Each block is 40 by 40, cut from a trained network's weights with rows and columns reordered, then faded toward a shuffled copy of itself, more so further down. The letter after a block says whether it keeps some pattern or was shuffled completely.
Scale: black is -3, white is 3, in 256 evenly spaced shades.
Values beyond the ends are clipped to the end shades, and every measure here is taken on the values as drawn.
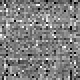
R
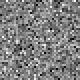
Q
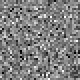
R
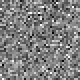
Q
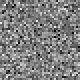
Q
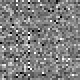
R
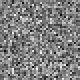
R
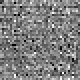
R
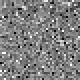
Q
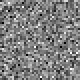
Q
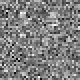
R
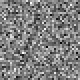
Q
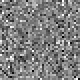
R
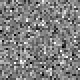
Q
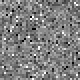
Q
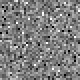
Q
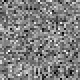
R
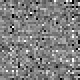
R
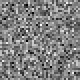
R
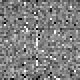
R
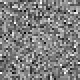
Q
